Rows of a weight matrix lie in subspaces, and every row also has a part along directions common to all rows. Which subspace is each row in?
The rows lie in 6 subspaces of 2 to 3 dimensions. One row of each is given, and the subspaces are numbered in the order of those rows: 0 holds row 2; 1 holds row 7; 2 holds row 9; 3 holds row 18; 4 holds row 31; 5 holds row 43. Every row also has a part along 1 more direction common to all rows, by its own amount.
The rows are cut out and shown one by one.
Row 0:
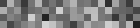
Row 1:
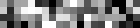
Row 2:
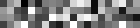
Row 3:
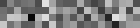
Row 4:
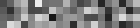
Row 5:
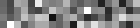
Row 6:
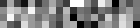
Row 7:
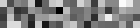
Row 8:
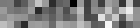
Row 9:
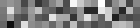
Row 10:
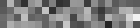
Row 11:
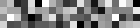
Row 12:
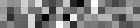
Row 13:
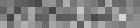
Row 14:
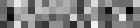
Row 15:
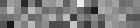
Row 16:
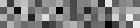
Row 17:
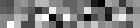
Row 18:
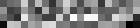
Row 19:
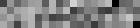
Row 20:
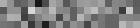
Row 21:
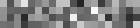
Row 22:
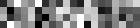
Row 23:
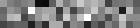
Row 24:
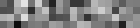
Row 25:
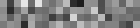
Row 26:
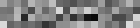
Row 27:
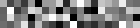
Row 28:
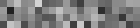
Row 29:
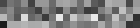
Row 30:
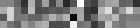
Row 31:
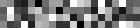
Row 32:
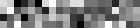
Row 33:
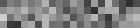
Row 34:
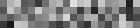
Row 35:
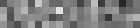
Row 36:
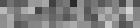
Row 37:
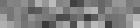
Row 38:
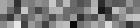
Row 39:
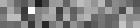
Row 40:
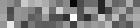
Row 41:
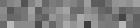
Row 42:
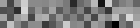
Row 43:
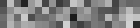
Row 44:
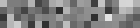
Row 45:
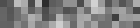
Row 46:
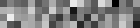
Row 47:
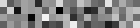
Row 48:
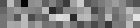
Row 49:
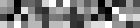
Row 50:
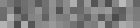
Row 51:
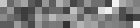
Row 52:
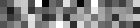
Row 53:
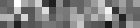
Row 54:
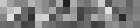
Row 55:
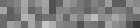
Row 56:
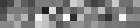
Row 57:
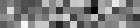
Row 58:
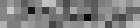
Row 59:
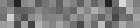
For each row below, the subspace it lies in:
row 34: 4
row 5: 2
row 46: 5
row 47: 1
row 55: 3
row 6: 5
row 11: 2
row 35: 1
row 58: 3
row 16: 1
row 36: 4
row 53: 0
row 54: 0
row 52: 2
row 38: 0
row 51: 5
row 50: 4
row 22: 0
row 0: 1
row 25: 5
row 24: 0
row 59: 4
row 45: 2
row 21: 5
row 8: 4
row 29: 3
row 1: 3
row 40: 2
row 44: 1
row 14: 4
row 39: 3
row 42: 1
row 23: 3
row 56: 2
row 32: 0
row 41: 0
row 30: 4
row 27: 1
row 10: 5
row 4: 2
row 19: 5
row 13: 0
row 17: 2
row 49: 0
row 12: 2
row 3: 2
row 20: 3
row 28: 0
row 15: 4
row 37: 3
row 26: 3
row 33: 1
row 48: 5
